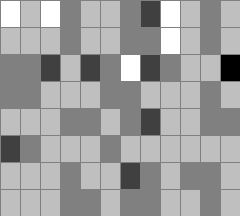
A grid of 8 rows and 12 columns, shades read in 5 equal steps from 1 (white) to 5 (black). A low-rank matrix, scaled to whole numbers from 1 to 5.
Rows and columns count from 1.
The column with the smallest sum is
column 9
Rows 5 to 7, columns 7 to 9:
3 4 2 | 2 2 2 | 4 3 2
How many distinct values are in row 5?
3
